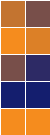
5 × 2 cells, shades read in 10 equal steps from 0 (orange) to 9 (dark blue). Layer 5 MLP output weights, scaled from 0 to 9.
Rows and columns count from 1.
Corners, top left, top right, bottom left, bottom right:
2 5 0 0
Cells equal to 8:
1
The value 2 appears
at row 1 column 1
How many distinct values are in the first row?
2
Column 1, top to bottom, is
2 0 5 9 0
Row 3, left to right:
5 8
